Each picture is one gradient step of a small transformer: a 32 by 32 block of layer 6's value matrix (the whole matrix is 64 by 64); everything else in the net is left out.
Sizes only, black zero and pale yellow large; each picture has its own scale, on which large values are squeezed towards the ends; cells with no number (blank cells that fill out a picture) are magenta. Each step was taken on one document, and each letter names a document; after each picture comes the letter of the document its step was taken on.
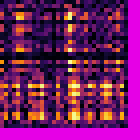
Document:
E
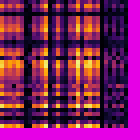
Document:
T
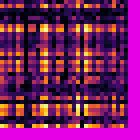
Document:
T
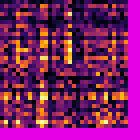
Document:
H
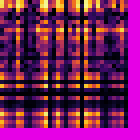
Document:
T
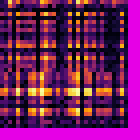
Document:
E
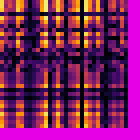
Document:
T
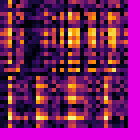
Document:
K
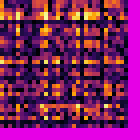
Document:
T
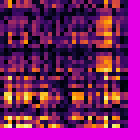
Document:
K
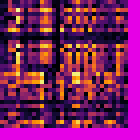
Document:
E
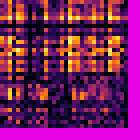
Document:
K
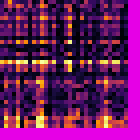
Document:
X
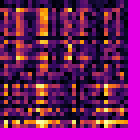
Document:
H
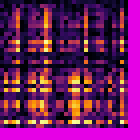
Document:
E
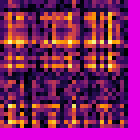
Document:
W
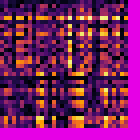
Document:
X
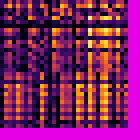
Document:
X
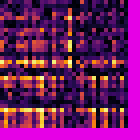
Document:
X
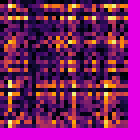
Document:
W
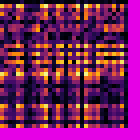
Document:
T
